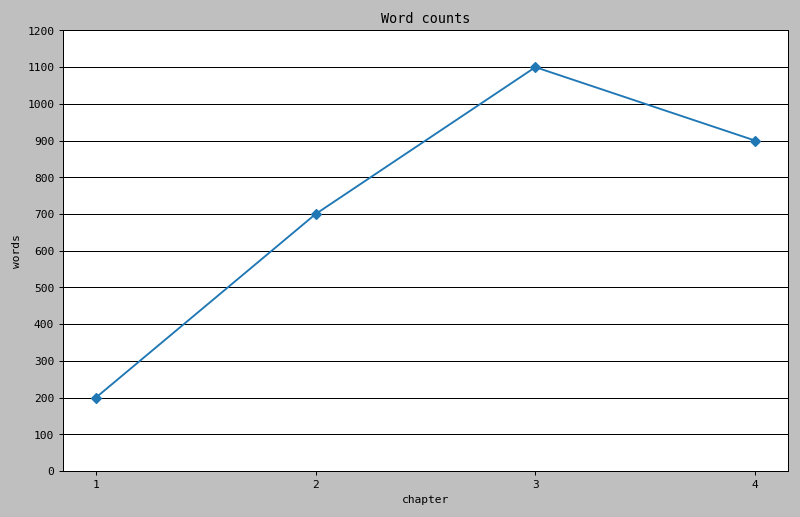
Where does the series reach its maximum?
3
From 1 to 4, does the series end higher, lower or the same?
higher
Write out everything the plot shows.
Title: Word counts
x-axis: chapter, ticks 1 2 3 4
y-axis: words, ticks 0 100 200 300 400 500 600 700 800 900 1000 1100 1200
Values:
200 700 1100 900
